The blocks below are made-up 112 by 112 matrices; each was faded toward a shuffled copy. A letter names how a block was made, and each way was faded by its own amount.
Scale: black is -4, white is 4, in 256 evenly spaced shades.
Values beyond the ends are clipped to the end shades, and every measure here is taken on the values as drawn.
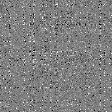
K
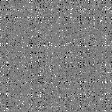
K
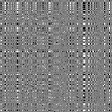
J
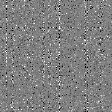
K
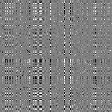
J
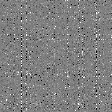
K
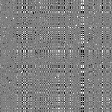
J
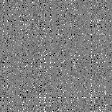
K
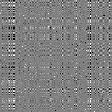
J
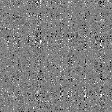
K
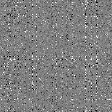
K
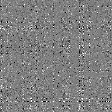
K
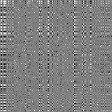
J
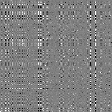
J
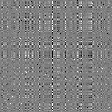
J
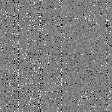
K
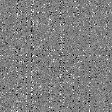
K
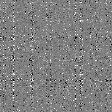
K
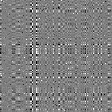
J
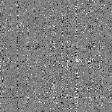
K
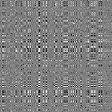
J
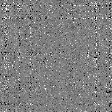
K
